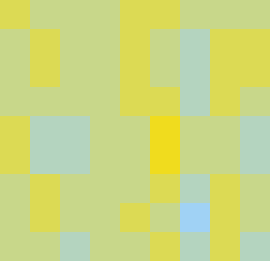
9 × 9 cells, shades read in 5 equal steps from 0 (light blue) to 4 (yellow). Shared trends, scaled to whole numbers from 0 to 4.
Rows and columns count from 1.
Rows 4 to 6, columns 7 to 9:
1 3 2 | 2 2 1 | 2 2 1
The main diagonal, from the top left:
3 3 2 2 2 4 1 3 1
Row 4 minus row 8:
0 -1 0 0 0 1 1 0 0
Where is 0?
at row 8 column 7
